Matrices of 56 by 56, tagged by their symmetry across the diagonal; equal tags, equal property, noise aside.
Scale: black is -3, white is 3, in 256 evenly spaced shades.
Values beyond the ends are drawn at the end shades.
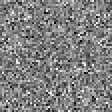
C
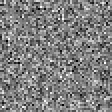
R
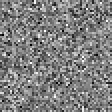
R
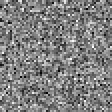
R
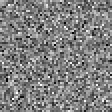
C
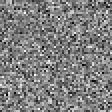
C
